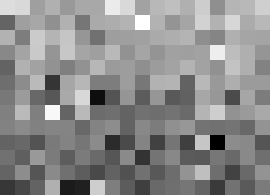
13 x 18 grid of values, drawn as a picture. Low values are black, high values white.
Fine speckle covers the field. There are no regular stripes. The values follow a bell shape. Values rise toward the top.
